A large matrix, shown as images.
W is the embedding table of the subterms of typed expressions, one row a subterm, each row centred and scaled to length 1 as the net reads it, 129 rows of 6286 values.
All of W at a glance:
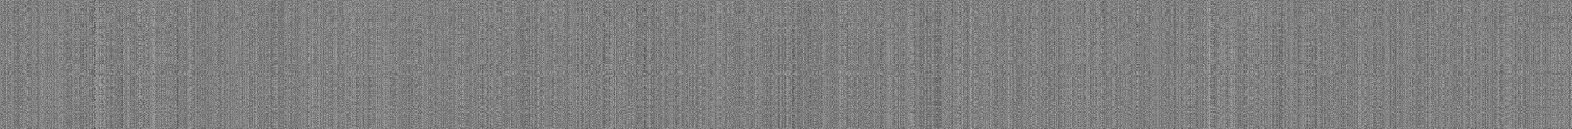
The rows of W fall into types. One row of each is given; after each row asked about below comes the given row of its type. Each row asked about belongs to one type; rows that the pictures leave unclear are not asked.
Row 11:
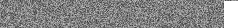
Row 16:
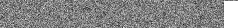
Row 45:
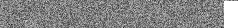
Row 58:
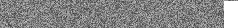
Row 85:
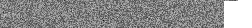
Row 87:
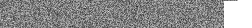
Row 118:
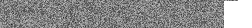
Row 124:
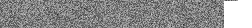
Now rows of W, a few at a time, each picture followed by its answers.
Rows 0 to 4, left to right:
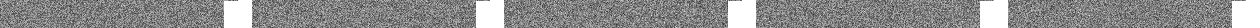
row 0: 58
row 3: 87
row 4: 87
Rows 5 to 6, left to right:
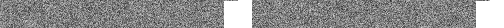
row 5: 45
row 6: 124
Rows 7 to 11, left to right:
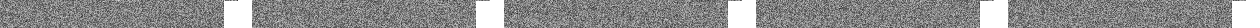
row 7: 11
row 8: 87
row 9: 118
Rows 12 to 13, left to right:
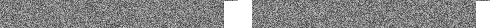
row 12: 11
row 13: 85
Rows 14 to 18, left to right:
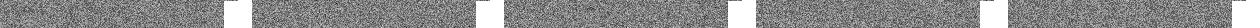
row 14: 118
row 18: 16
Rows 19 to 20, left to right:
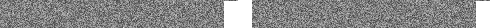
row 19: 85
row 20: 16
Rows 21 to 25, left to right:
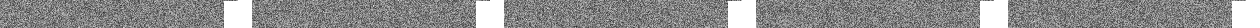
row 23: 87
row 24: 118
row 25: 87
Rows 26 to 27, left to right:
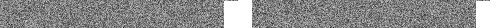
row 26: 45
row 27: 11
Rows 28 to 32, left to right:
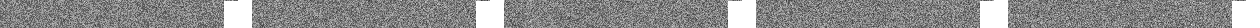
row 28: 16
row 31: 11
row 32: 85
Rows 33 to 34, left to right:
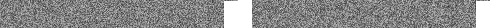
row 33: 11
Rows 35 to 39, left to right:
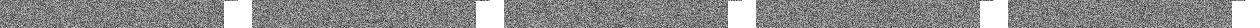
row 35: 11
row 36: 45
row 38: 87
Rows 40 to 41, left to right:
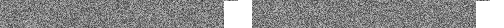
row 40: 45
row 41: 124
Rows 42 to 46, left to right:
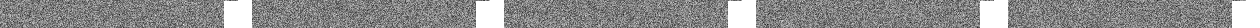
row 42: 85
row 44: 118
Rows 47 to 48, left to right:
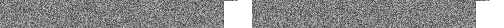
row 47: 118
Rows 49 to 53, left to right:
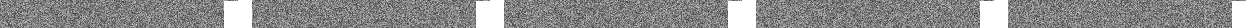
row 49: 58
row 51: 58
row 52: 58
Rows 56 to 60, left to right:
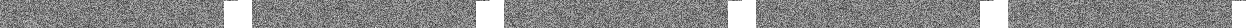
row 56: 45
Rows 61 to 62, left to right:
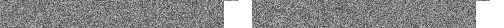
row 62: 118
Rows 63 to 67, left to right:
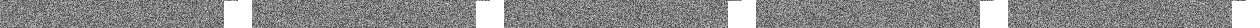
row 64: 87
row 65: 87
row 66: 124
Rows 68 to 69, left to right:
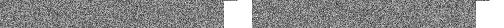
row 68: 87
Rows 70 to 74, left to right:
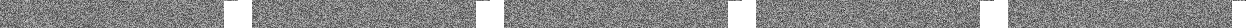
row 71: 16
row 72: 16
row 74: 11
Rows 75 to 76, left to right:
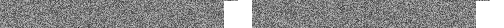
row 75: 58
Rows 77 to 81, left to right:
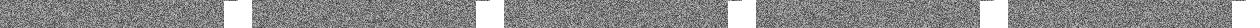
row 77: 85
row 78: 85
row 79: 58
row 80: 124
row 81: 11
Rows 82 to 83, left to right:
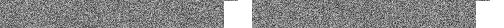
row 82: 124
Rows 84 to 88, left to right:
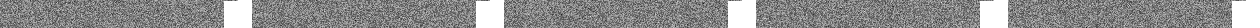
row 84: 124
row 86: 124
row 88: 58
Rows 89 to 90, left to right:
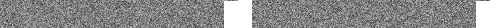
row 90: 16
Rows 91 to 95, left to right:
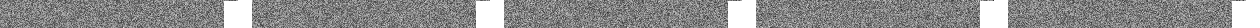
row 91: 85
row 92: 58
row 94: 58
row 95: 124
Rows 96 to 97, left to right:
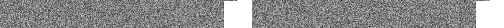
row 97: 11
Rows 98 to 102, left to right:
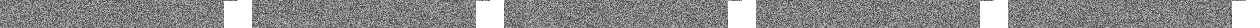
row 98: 87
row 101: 11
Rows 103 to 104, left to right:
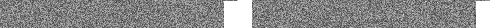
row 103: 87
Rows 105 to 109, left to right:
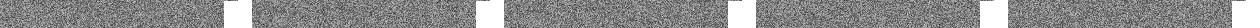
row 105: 58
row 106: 118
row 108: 124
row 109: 85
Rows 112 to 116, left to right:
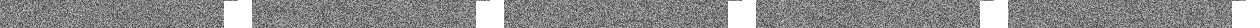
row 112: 87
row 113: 118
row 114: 16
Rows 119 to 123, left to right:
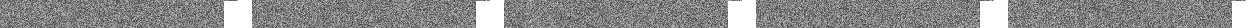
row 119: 85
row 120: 118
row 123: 58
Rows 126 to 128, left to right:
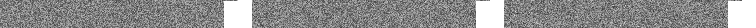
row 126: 87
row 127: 58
